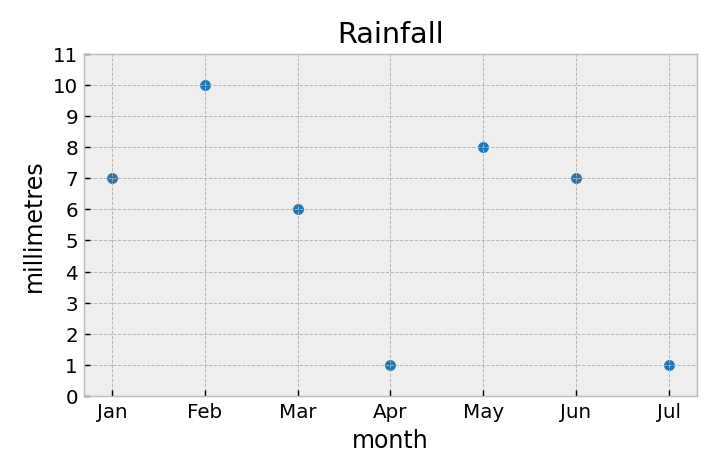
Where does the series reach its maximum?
Feb
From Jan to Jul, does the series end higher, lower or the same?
lower
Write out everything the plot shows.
Title: Rainfall
x-axis: month, ticks Jan Feb Mar Apr May Jun Jul
y-axis: millimetres, ticks 0 1 2 3 4 5 6 7 8 9 10 11
Values:
7 10 6 1 8 7 1
